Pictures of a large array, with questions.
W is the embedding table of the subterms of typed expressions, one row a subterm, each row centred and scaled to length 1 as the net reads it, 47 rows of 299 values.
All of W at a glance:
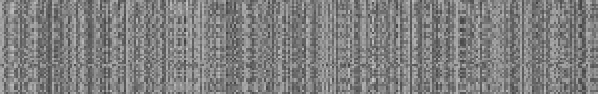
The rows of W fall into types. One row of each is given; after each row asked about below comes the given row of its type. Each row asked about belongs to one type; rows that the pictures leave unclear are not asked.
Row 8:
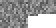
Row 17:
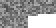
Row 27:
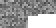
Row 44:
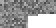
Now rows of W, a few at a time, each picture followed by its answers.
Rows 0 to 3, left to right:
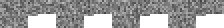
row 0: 17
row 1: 17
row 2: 8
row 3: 44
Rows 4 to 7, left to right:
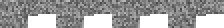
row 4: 8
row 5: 27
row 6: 27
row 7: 44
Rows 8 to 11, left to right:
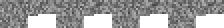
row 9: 27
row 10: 27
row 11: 17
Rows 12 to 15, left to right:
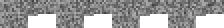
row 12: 44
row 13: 44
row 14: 27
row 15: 27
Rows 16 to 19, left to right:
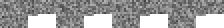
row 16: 17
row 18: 44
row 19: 17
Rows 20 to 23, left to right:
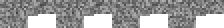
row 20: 27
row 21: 27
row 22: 17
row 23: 27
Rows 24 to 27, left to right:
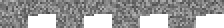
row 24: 8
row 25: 8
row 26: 17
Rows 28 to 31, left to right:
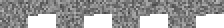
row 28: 8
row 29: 44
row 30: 27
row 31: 17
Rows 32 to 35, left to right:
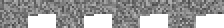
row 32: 8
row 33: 8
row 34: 17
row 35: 44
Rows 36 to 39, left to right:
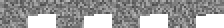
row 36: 17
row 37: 27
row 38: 17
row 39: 8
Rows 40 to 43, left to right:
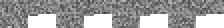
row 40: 8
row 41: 44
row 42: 27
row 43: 44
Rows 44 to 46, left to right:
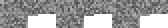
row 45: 44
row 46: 17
